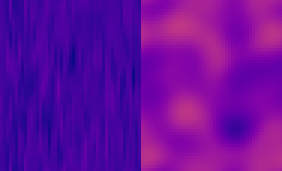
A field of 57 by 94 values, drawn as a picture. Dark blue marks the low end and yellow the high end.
It is made of 1 by 2 panels. Panel 1,1: very low, streaked downward, faint in contrast. Panel 1,2: low, smooth.
